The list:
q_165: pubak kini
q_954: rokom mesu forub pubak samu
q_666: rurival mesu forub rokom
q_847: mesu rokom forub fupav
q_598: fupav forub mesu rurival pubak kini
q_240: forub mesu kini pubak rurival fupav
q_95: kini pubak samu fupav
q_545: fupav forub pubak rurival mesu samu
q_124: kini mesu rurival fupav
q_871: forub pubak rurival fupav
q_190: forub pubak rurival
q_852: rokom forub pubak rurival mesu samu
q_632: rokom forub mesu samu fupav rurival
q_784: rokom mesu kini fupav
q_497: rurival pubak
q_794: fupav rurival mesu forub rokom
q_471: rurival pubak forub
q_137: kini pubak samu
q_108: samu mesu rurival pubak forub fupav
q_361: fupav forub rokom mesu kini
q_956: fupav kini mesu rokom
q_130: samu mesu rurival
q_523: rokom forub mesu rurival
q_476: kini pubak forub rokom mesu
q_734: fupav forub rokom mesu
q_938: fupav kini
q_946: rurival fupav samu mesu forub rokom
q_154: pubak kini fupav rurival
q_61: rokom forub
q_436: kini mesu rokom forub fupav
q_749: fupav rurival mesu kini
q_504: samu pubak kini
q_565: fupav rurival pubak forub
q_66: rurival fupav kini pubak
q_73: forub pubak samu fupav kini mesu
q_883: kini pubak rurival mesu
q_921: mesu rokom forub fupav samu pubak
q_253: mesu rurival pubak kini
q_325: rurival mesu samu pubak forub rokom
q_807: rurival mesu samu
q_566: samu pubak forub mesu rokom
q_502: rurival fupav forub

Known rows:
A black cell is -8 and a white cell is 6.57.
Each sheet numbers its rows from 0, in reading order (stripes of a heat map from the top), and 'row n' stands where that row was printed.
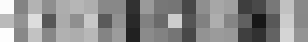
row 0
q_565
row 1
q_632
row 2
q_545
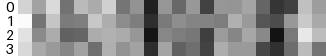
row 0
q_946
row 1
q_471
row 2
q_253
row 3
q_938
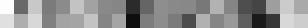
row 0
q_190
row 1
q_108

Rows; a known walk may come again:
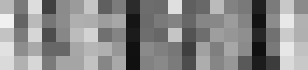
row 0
q_523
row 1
q_240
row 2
q_666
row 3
q_253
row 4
q_108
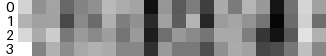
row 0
q_124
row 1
q_784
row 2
q_566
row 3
q_565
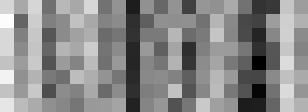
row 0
q_946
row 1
q_190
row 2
q_852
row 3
q_794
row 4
q_921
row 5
q_497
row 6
q_954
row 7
q_504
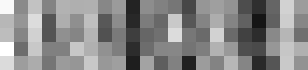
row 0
q_545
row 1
q_632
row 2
q_61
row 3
q_471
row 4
q_749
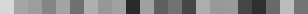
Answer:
q_938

